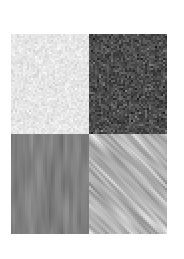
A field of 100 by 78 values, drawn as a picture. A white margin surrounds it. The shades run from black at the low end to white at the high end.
The table splits into 2 rows of 2 panels. Panel 1,1: very high, fine-grained, faint in contrast. Panel 1,2: low, fine-grained. Panel 2,1: middling, streaked downward, faint in contrast. Panel 2,2: high, slanting down to the right.
